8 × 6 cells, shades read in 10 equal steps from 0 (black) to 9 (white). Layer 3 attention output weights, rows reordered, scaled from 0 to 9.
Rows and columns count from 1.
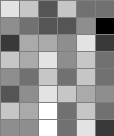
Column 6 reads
4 0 2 4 4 5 4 2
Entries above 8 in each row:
0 0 0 0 0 0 1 1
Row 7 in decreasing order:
9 7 7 6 4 4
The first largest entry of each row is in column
1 1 5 3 3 3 3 3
